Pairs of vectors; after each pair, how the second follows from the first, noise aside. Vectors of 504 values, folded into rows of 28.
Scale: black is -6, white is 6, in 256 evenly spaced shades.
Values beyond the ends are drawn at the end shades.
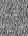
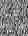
scaled up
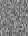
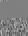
partly zeroed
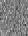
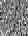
scaled up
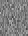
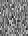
scaled up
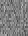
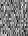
scaled up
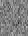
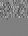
partly zeroed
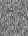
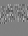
partly zeroed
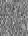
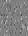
partly zeroed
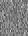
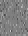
partly zeroed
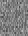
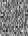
scaled up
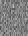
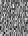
scaled up
